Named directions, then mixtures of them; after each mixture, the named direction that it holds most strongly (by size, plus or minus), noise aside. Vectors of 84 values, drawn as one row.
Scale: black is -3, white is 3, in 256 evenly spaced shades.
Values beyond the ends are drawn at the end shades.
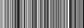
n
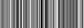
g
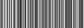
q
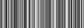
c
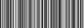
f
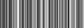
n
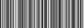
f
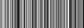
n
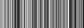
n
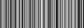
g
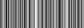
c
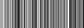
n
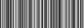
f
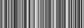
c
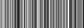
n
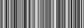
c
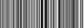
g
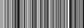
n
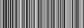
q
